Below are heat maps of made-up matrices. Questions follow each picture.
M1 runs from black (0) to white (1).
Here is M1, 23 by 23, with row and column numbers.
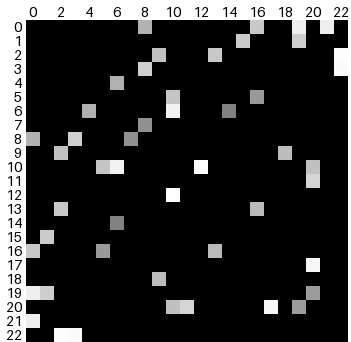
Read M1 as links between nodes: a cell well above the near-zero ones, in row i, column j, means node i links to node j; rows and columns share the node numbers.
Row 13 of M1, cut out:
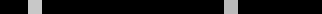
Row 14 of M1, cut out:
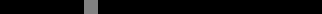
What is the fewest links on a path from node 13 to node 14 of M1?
5
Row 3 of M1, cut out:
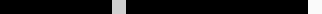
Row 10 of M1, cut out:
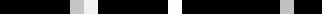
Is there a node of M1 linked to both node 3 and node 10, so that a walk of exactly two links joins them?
no
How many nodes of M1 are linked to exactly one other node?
9
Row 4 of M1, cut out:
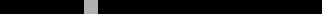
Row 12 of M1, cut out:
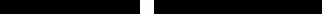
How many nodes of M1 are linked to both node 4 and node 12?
0
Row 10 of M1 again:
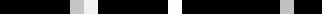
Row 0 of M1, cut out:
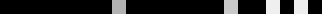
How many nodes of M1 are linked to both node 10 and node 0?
0
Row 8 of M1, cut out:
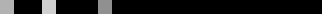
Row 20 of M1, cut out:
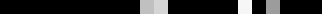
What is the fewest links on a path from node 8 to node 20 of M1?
3
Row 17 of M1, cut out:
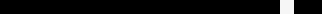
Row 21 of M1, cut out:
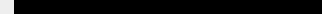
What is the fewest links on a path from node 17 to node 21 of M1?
4
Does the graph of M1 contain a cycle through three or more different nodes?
yes
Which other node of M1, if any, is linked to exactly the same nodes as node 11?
node 17
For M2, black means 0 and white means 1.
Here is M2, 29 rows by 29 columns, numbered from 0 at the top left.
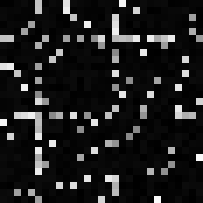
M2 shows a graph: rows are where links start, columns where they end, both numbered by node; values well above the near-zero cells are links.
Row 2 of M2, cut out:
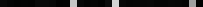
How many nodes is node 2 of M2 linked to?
3
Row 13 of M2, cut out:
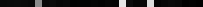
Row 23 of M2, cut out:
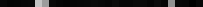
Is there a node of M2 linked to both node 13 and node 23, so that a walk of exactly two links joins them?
yes
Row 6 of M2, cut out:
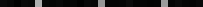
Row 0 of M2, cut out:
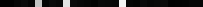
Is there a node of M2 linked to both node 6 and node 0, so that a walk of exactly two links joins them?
yes
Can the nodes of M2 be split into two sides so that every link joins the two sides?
no
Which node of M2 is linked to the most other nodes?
node 5
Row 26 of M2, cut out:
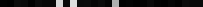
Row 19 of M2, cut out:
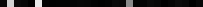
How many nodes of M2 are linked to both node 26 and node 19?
0
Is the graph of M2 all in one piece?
yes
